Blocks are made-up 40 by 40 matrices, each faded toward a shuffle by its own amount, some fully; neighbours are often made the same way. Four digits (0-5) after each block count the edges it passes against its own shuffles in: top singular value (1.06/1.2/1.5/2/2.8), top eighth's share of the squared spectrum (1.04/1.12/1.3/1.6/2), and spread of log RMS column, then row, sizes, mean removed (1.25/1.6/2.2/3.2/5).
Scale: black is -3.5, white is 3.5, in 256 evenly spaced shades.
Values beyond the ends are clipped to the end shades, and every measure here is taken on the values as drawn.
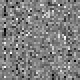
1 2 3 0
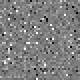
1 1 0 0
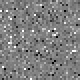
0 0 0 0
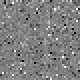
0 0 0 0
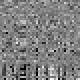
4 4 2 3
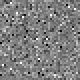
0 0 0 0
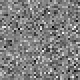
2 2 1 0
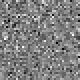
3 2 1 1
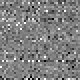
4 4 1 2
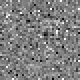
2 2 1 1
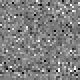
2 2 0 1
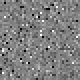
1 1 0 0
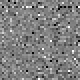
3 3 1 1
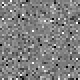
3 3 1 1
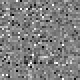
2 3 1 1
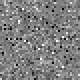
0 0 0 0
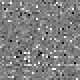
2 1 0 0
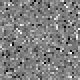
2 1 0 0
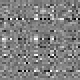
4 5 2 3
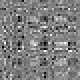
4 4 2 2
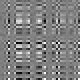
5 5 4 4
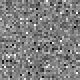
2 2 0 0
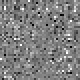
3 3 1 0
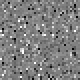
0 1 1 0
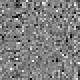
3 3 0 1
